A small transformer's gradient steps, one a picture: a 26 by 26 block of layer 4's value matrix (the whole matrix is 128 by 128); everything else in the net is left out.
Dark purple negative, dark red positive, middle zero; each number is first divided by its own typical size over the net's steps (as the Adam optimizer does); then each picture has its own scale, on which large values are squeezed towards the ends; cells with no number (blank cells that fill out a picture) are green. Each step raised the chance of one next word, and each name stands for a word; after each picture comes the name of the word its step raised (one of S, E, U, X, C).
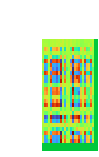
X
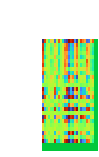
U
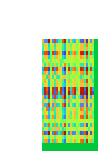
U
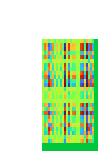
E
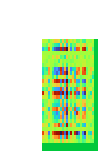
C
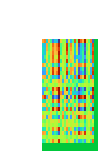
U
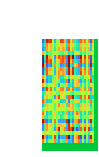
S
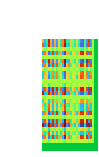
S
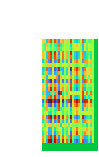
X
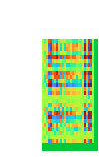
E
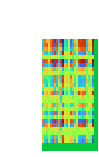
S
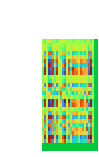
X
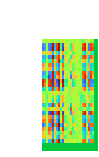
E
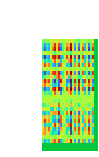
E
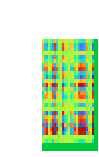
E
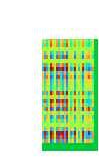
U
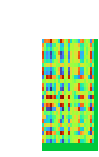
U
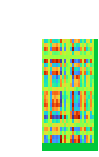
X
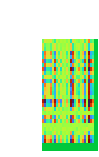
X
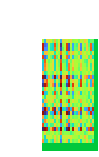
E
